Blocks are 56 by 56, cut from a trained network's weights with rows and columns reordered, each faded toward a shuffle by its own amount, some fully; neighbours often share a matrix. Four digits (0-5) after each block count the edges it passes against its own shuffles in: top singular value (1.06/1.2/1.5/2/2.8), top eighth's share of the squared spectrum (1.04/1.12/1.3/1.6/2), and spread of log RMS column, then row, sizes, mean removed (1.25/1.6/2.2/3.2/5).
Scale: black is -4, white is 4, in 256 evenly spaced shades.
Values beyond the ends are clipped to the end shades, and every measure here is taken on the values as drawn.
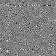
3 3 0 1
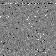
3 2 0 1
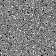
0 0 0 0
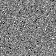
1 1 0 0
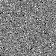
0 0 0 0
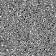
2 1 0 0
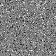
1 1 0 0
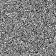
0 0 0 0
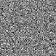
3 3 1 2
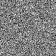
1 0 0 0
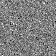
1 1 0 0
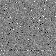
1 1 0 1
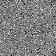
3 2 1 1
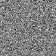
2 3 0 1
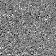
2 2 0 1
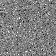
0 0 0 0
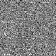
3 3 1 2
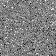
0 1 0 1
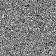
2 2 0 1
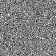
2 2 0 1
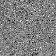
2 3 1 1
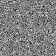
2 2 0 0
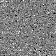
1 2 0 1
